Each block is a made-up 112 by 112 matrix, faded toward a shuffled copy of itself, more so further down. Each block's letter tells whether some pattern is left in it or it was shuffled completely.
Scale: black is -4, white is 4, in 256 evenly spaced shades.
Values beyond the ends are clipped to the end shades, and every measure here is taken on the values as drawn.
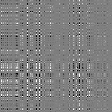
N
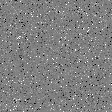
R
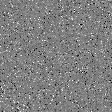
R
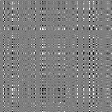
N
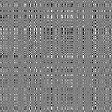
N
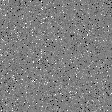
R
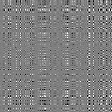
N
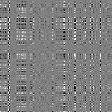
N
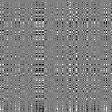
N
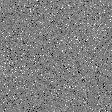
R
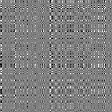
N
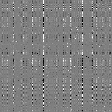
N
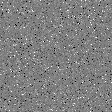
R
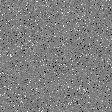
R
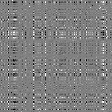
N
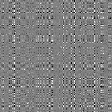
N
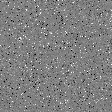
R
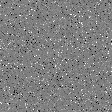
R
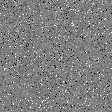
R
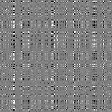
N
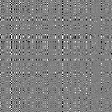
N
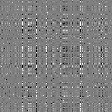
N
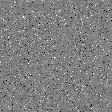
R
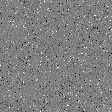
R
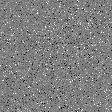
R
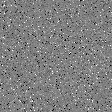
R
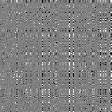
N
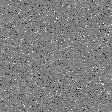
R
